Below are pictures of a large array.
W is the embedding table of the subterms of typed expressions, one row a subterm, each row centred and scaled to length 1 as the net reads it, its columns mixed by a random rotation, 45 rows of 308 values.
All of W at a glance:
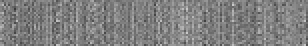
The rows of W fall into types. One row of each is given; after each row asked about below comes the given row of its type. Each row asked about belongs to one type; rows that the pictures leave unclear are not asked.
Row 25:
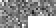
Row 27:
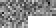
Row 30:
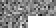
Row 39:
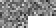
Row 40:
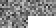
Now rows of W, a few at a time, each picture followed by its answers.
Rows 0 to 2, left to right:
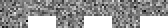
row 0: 30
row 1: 40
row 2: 25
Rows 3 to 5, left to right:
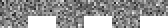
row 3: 40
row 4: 25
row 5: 25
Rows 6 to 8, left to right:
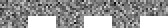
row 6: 40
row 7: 27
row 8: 27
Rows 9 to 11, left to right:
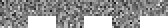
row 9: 40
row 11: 30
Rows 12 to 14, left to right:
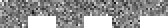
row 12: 25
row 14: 30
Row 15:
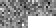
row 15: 27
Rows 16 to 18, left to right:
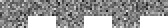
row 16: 39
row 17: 40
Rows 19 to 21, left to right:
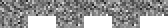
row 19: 27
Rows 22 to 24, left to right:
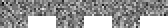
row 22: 27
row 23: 40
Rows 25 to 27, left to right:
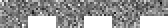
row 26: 25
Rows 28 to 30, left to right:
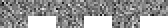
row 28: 27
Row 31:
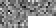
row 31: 27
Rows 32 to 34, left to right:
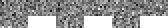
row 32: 40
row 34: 25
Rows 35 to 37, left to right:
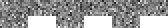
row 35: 39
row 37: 27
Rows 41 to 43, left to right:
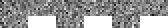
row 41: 30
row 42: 30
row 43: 30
